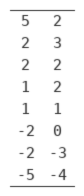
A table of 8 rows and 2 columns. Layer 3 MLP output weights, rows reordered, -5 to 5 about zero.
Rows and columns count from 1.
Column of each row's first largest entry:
1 2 1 2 1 2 1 2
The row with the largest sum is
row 1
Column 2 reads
2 3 2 2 1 0 -3 -4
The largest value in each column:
5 3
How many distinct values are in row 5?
1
